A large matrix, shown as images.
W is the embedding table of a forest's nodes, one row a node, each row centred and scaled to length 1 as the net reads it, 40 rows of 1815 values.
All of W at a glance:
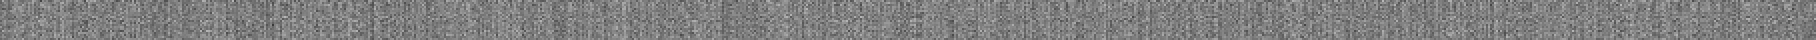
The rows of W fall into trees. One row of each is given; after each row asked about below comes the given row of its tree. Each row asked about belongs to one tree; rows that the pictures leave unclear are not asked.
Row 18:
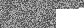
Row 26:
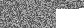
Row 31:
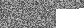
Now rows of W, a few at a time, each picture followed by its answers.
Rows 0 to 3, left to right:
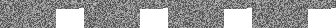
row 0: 26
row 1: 26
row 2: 18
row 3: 31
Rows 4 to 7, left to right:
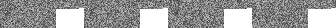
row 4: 18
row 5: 18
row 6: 18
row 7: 31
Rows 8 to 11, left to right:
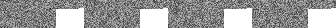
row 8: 18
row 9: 18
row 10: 18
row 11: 31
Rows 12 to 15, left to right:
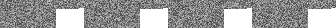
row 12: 18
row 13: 26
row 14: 18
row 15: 31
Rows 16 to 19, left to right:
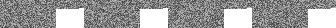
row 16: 26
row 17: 26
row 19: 18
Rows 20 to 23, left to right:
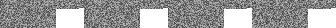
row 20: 31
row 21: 31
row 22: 26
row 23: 31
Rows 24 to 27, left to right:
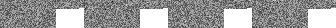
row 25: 31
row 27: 18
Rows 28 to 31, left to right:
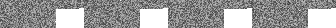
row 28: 26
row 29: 18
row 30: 31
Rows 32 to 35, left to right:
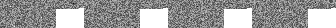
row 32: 18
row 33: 26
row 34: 26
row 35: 26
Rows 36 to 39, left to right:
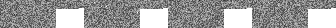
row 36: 26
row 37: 31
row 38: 18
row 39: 31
